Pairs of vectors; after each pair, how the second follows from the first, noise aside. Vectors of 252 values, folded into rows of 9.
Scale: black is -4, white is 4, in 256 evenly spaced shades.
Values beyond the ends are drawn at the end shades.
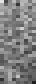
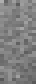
shrunk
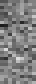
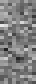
negated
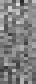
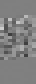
partly zeroed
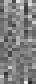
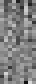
negated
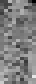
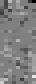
partly zeroed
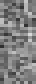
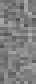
shrunk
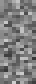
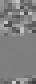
partly zeroed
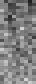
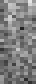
negated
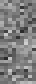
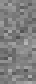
shrunk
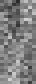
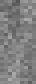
shrunk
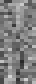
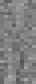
shrunk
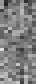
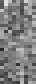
negated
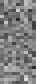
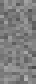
shrunk
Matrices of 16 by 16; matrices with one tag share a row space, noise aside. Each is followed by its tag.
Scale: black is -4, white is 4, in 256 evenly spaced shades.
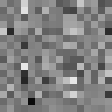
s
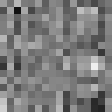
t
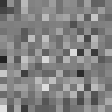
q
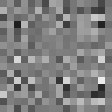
t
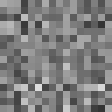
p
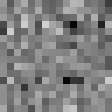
s
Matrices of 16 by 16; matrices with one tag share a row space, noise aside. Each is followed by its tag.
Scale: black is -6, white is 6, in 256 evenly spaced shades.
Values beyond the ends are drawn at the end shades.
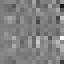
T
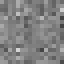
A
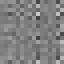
T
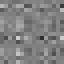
A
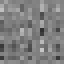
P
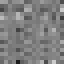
A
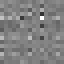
P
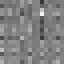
P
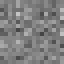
A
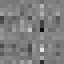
P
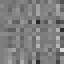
T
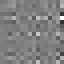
T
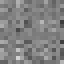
A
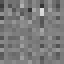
P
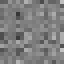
A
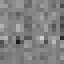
A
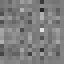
P
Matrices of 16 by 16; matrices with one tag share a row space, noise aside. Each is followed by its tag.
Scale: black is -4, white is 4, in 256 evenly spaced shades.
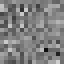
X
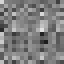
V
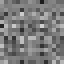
V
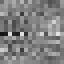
X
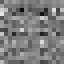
V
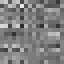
X
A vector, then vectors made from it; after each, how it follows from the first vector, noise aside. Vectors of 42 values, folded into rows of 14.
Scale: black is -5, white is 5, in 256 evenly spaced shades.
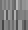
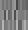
negated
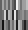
scaled up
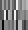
scaled up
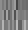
negated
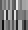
scaled up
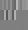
partly zeroed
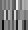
scaled up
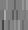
partly zeroed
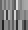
scaled up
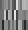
scaled up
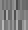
negated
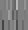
partly zeroed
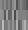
negated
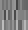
negated
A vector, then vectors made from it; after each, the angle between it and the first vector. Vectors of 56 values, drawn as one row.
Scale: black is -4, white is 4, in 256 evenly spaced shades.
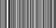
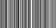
orthogonal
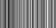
partly aligned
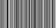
nearly opposite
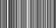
partly aligned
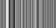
partly aligned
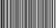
partly opposed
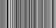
nearly opposite
